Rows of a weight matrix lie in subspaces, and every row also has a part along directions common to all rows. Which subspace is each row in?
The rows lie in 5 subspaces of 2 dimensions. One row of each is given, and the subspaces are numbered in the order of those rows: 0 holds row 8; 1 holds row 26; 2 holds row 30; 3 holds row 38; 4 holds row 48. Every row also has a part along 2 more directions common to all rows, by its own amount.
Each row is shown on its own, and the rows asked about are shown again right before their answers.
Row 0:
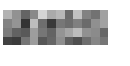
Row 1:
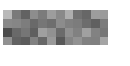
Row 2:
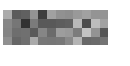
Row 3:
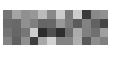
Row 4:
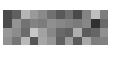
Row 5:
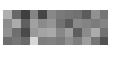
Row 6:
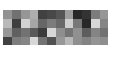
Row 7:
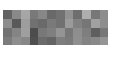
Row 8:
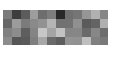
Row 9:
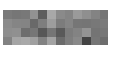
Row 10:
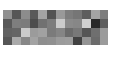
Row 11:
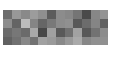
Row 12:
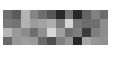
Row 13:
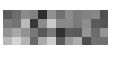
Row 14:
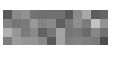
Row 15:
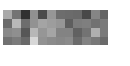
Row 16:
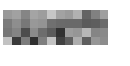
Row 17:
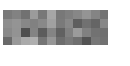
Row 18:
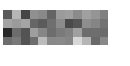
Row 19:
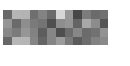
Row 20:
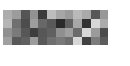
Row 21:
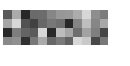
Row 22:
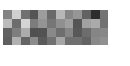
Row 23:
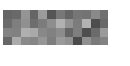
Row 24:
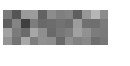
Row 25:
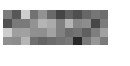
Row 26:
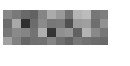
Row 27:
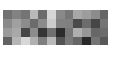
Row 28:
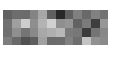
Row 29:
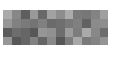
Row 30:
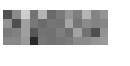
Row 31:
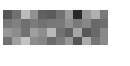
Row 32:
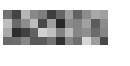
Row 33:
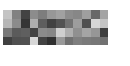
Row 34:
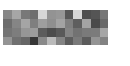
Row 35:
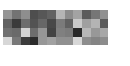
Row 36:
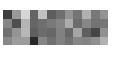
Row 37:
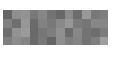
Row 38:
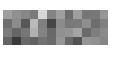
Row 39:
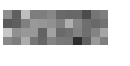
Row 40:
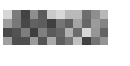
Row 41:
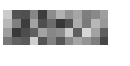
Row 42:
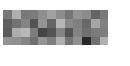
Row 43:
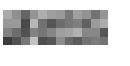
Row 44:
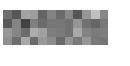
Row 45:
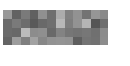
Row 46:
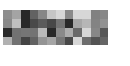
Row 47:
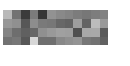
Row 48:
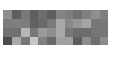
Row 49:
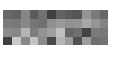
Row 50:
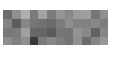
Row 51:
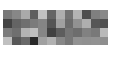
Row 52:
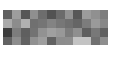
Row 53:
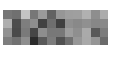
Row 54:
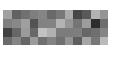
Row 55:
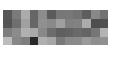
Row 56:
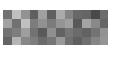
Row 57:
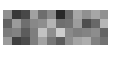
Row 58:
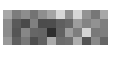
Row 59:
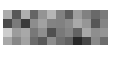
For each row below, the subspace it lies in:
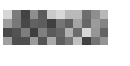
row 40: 4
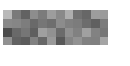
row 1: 4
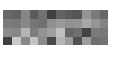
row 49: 4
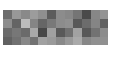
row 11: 1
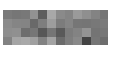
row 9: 3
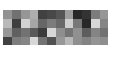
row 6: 1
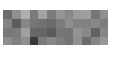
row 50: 2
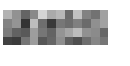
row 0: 3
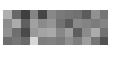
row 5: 2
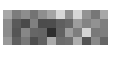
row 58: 2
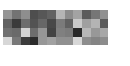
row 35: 3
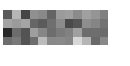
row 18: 1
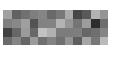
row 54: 4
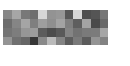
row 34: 0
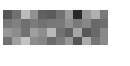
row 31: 0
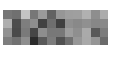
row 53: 2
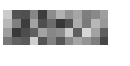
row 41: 2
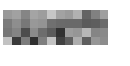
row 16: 4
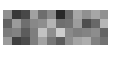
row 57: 0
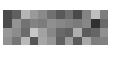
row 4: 0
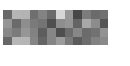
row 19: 0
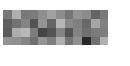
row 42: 2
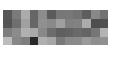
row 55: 3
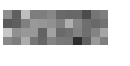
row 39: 1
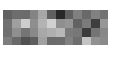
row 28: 0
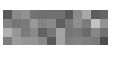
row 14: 4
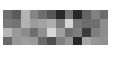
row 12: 1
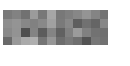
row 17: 3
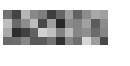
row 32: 2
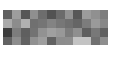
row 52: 1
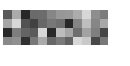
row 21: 1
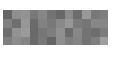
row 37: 2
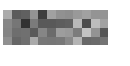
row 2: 0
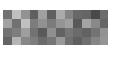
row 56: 0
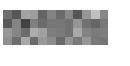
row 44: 0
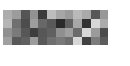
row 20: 4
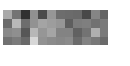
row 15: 2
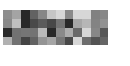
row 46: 1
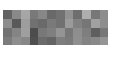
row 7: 2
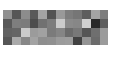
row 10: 4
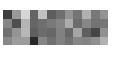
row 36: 2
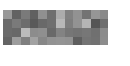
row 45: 4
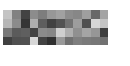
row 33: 3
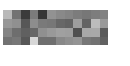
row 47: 2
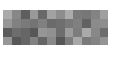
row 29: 4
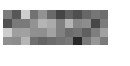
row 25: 1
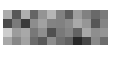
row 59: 1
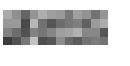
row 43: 3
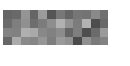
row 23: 4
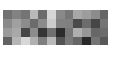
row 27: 3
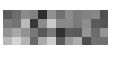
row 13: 3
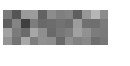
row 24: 0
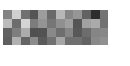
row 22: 0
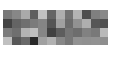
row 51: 3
